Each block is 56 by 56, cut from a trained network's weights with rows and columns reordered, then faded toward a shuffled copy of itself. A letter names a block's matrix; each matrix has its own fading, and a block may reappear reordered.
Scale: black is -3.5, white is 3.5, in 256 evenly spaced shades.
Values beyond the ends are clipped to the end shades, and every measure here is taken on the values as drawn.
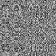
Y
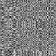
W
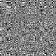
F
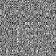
F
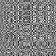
W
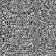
Y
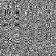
F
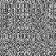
W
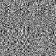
F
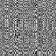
W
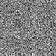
Y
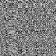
Y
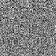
Y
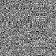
Y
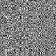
F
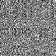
Y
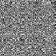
Y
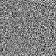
Y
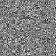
F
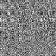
Y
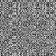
W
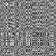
W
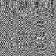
W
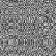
W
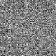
Y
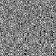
F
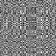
W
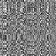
W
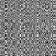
W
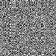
Y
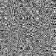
F
